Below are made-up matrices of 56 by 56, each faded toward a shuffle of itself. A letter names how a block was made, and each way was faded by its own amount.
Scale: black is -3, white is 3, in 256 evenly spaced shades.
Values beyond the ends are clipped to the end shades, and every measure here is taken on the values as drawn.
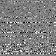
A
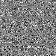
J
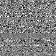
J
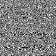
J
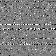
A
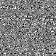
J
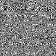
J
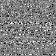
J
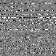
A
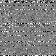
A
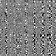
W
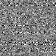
J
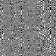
W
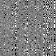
W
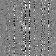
W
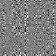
W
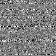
J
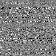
J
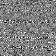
J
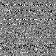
J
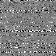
A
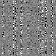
W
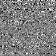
J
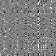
W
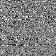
J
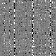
W
